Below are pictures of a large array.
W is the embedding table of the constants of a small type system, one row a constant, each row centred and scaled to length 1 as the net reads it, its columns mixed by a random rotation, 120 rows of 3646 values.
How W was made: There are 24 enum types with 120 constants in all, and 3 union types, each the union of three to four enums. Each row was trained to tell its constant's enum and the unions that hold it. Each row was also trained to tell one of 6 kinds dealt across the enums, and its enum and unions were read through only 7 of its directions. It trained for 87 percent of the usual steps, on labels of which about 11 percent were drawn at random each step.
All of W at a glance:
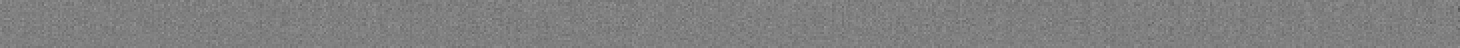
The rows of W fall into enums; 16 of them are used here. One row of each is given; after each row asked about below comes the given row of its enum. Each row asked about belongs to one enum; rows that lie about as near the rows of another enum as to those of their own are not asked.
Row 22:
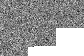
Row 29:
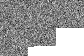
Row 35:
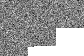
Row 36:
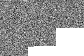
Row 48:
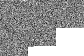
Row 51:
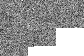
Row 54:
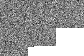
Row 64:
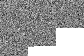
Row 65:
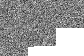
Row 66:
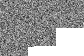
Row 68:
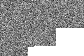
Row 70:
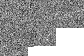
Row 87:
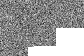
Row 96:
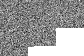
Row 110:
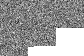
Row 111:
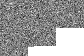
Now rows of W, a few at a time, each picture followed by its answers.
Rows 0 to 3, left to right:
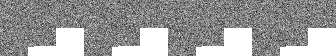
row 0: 87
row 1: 87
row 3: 54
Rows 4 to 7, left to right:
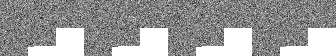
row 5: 68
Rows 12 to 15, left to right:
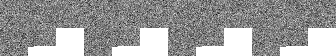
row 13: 51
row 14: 66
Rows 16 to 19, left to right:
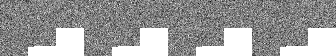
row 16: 51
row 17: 22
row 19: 54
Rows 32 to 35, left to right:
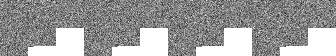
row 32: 68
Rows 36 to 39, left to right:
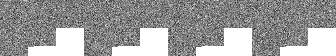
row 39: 70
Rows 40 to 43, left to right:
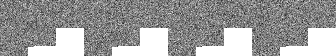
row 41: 54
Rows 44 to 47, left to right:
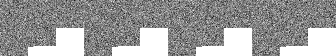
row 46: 64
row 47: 64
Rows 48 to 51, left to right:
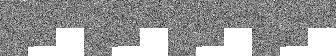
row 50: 22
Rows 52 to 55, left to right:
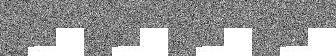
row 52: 35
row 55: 36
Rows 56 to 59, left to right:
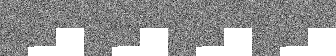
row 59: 51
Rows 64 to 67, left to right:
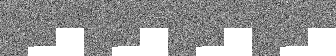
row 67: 65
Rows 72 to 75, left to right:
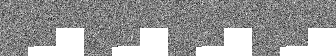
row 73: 65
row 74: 68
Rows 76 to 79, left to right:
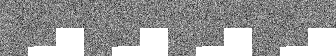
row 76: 87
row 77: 54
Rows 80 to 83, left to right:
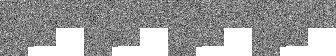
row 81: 51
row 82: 35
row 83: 51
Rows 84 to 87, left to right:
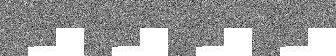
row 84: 36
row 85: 110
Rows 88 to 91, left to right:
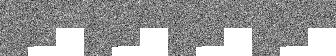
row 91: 64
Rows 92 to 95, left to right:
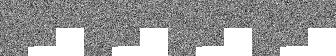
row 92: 54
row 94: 110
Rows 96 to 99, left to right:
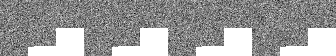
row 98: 36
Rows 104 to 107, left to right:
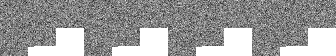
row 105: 35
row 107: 66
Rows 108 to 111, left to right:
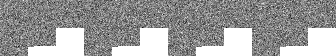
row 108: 64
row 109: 68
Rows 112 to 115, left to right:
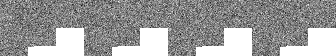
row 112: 87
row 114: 64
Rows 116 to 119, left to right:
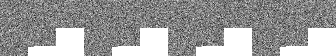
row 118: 36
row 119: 65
